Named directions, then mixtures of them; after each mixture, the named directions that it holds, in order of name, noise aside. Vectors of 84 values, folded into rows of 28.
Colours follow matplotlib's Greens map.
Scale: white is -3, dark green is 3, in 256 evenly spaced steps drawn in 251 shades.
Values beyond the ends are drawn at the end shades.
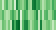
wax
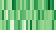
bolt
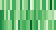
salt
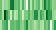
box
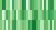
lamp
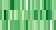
box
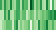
salt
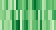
wax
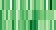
lamp, salt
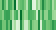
wax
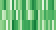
lamp, wax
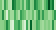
bolt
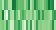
bolt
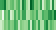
lamp, salt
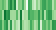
box, wax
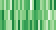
salt, wax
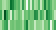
box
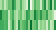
box, salt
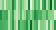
box, salt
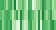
wax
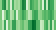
lamp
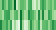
wax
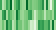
lamp, salt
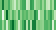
bolt, lamp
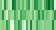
bolt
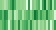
box, salt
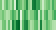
wax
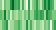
bolt, box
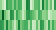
lamp, salt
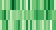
bolt, box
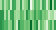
salt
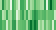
lamp, salt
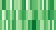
lamp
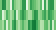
lamp
